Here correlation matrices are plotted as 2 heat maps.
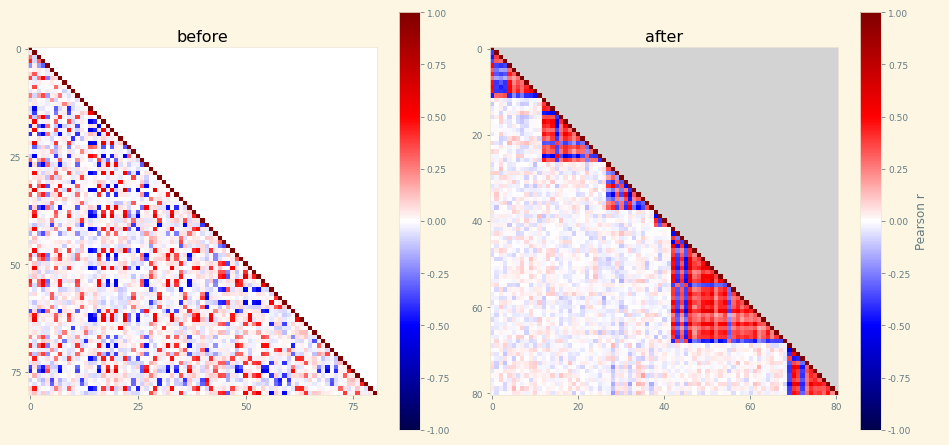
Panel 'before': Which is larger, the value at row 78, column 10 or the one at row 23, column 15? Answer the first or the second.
the second
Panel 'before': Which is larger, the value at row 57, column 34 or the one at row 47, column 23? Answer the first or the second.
the first
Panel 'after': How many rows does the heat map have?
81
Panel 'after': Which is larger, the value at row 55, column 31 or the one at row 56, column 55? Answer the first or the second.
the first
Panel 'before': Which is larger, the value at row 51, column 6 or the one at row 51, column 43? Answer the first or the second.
the first
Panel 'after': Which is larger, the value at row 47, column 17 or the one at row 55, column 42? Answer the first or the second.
the first
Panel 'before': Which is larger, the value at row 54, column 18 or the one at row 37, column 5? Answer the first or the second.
the second
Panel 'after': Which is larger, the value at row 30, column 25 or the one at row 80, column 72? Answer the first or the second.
the first
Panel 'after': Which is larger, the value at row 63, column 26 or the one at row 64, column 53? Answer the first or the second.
the second
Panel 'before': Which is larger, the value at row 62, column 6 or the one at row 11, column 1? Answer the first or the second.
the first
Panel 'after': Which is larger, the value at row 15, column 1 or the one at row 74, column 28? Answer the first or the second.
the first
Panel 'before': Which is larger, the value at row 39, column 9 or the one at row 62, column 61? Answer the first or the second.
the first
